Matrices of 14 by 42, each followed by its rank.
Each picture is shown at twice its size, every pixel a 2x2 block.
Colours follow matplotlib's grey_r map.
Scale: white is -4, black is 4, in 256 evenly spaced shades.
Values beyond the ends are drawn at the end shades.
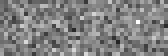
full rank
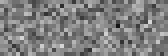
full rank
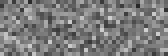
full rank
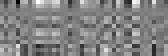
two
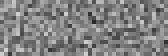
full rank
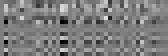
two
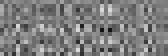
two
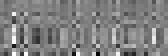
two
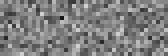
full rank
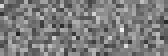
full rank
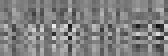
two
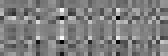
two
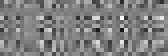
two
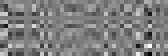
two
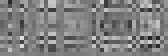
two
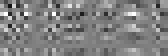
two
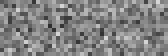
full rank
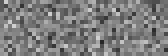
full rank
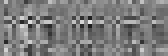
two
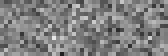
full rank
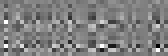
two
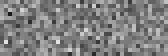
full rank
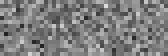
full rank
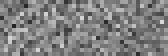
full rank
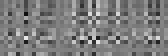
two
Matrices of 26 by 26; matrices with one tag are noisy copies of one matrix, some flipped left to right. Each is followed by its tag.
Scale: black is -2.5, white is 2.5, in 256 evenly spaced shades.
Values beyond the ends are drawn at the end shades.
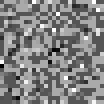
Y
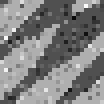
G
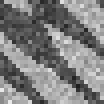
G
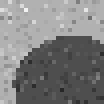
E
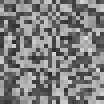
Y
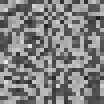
Y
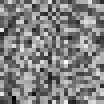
Y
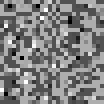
Y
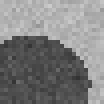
E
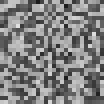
Y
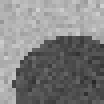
E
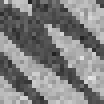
G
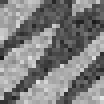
G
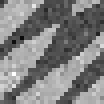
G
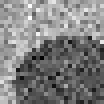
E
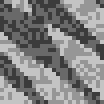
G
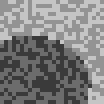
E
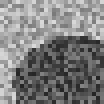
E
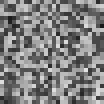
Y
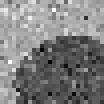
E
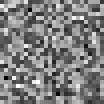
Y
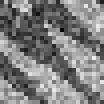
G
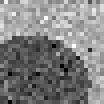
E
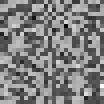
Y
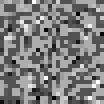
Y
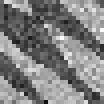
G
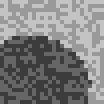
E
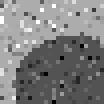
E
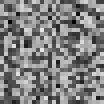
Y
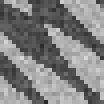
G
